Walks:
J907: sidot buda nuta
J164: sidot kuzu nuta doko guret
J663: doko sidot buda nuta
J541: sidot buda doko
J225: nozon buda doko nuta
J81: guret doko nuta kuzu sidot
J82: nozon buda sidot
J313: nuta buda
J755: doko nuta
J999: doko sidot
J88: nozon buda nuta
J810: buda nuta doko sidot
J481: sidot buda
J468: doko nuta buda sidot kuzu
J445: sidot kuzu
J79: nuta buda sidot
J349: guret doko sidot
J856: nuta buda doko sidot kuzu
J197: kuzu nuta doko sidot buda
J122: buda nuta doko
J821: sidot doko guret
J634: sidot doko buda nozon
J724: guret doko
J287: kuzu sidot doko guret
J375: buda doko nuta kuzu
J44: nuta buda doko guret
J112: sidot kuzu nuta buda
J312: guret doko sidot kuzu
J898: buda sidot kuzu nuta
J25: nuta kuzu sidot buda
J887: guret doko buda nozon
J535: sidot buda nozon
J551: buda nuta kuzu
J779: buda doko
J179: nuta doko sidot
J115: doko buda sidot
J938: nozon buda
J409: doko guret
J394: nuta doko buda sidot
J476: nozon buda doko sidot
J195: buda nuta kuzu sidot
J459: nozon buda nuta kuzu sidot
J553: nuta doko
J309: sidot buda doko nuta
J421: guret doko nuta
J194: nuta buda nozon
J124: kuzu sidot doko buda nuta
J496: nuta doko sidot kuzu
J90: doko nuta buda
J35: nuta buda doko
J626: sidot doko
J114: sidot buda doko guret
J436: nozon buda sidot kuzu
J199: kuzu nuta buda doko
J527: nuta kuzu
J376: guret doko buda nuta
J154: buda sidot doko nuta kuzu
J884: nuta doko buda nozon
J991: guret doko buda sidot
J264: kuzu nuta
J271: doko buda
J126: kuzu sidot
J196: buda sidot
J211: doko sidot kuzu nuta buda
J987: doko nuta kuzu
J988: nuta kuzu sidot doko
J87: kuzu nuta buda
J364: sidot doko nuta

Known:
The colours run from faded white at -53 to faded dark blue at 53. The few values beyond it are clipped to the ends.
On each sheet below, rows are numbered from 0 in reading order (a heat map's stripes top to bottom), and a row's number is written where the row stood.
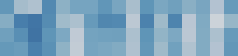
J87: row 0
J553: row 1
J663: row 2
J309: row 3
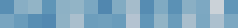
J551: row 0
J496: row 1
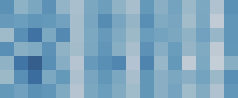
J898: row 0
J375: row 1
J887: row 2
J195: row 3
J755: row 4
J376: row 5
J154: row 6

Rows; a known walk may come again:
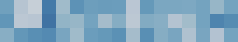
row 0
J264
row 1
J126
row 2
J987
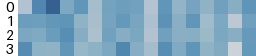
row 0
J421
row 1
J856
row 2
J164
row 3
J551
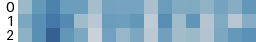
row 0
J81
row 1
J179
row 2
J821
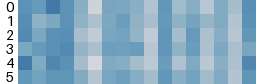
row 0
J541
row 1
J898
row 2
J907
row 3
J496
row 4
J481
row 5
J154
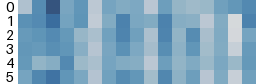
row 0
J349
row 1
J779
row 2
J35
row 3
J810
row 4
J112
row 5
J90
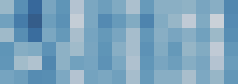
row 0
J991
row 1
J271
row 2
J376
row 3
J195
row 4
J87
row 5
J211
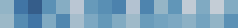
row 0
J755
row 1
J887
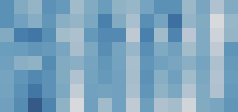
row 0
J436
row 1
J194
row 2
J553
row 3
J375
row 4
J199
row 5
J468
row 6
J663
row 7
J626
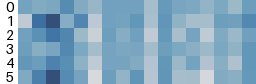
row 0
J197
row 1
J409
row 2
J364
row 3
J124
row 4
J309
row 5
J999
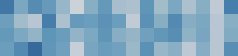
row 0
J196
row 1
J527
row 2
J459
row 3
J115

